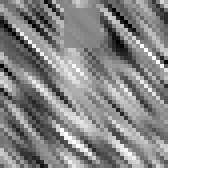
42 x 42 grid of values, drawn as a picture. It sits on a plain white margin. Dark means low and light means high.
The halves do not mirror each other. The grain runs diagonally down to the right. In the top middle lies a patch that is calmer than the rest. The centre is the ninth with the highest average. The top middle is the calmest part.
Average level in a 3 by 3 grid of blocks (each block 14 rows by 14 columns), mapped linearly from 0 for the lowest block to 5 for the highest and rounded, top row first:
021 / 153 / 044
